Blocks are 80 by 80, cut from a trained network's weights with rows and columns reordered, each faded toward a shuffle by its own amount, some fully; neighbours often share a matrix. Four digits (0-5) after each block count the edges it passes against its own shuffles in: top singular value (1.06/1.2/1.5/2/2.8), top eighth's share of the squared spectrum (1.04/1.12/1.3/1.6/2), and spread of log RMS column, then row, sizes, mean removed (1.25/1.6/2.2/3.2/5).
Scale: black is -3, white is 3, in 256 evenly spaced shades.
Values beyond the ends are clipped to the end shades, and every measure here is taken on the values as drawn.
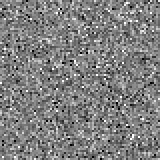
0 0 0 0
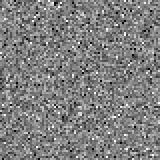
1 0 0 0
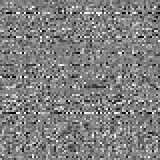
4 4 0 4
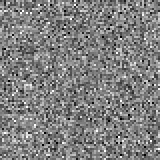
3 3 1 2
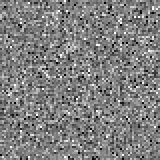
2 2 0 0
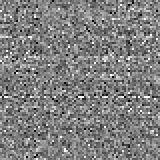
3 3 1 1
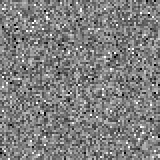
0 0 0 0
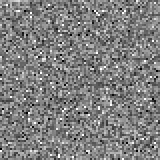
0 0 0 0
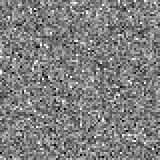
0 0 0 0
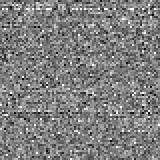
3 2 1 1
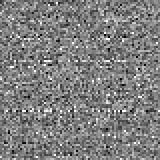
3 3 1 2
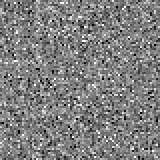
1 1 0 0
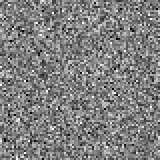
2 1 0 0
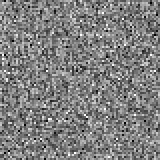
1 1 0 0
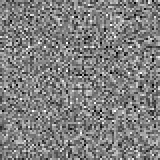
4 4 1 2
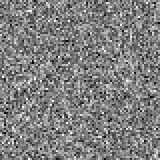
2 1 0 0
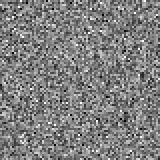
1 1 0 0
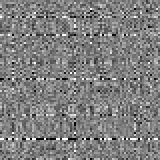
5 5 2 3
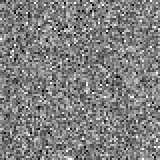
2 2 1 0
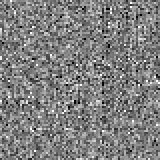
3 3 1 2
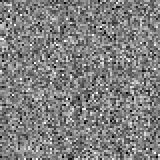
2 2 0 0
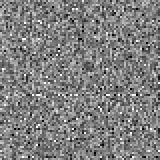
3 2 0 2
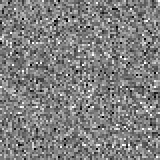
2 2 1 1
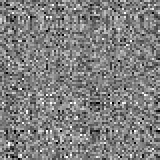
4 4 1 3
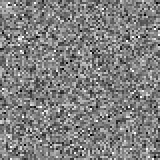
2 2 0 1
